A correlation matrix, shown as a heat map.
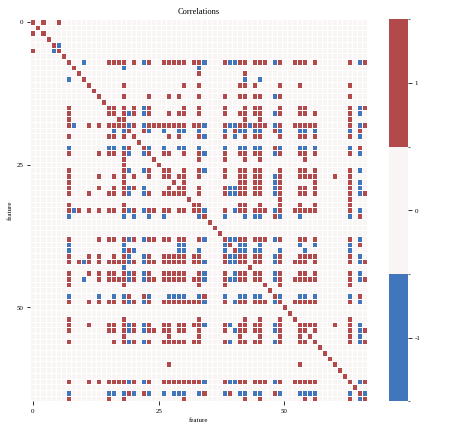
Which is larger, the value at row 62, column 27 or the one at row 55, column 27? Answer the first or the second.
the second
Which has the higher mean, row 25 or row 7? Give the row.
7
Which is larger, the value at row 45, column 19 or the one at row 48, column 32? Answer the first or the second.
the second
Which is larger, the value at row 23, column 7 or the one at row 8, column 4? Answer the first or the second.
the first
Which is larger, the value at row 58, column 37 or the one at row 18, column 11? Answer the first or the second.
the second
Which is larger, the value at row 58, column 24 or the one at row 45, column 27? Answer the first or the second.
the second
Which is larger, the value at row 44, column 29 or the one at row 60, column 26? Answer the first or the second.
the first
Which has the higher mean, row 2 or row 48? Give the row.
2
